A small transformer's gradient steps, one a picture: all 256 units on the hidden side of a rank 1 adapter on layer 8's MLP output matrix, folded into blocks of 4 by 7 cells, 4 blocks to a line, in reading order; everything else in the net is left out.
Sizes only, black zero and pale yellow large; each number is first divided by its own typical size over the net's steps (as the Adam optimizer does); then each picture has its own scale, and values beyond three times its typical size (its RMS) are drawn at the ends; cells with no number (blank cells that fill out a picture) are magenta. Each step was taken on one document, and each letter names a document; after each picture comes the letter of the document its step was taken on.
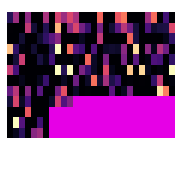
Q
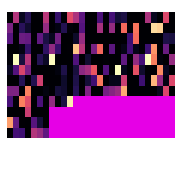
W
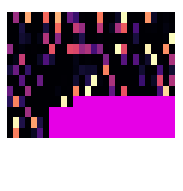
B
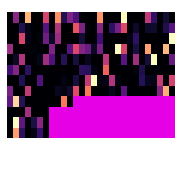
B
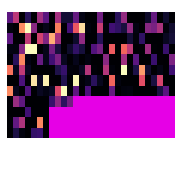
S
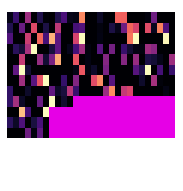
S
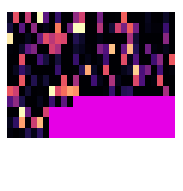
S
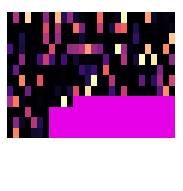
B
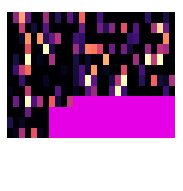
W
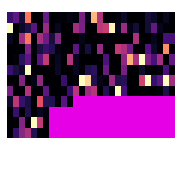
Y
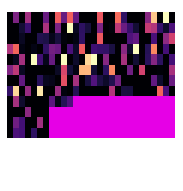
Q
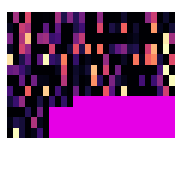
W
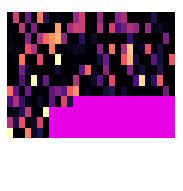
S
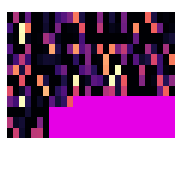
W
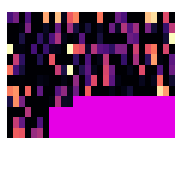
Q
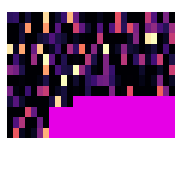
Q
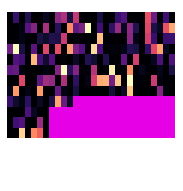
Q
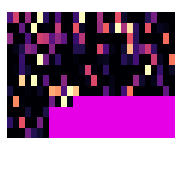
S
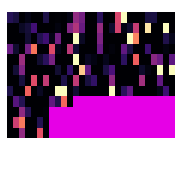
S
